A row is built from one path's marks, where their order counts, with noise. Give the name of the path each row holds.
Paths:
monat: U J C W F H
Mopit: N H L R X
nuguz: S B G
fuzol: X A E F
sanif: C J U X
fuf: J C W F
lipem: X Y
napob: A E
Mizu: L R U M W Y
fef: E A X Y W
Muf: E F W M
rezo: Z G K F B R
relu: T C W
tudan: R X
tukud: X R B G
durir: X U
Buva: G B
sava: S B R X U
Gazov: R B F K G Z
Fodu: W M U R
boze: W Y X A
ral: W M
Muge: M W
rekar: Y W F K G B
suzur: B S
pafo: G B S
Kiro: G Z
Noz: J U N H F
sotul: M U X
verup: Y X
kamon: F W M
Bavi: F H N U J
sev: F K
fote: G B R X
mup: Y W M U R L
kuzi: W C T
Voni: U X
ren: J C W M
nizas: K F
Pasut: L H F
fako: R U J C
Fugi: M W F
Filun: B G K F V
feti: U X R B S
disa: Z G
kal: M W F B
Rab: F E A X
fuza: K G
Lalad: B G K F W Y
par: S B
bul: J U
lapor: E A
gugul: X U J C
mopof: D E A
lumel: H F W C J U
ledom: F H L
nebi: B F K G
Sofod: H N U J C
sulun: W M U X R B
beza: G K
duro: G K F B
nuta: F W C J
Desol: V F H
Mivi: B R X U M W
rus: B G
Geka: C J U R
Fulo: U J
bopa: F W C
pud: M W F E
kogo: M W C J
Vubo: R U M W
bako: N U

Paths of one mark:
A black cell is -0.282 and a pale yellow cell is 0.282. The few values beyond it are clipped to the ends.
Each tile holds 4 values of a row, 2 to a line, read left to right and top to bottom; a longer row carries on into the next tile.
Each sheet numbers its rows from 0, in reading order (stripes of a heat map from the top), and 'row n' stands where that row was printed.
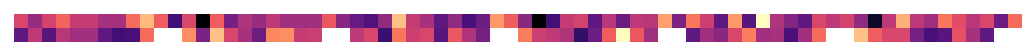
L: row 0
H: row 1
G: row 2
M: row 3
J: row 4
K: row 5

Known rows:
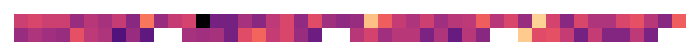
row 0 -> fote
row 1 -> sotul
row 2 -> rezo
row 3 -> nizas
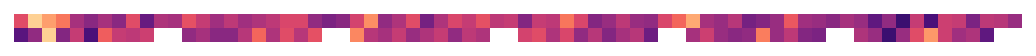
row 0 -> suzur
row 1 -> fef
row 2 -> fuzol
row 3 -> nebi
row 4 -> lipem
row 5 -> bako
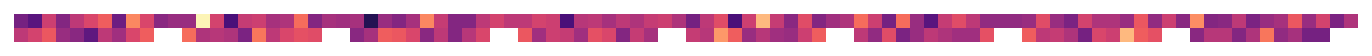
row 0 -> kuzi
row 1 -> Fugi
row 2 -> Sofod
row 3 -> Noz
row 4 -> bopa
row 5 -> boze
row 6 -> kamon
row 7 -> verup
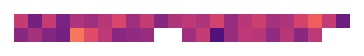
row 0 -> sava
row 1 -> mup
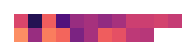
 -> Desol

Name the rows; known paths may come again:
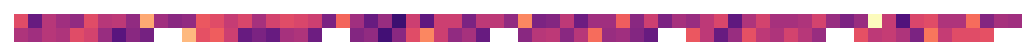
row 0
Mopit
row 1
sev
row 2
bako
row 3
verup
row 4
Fodu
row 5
Fugi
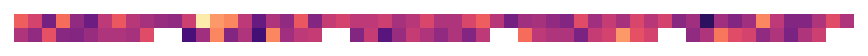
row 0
boze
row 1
par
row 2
mup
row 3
Muf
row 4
Sofod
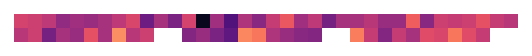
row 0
Mizu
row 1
durir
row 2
pud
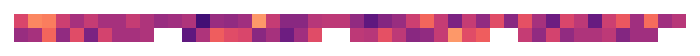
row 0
feti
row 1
gugul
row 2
ren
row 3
Rab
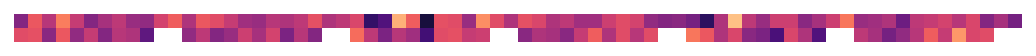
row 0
nebi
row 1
sulun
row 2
napob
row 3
fef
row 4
beza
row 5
Vubo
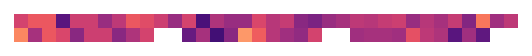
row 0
Pasut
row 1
bul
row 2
fote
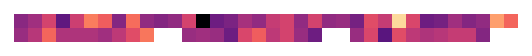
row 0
relu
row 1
sotul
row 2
rus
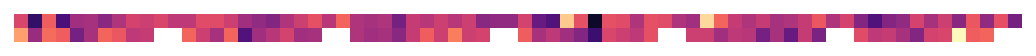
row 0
Desol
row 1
Filun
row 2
Mivi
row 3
lapor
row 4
rezo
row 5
ral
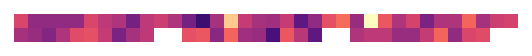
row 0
Bavi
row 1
fuza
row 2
kal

